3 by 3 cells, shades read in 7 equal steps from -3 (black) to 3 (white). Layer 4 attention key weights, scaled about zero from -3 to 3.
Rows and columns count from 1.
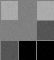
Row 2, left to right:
0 0 -1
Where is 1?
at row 1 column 1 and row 1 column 3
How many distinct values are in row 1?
2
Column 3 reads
1 -1 -3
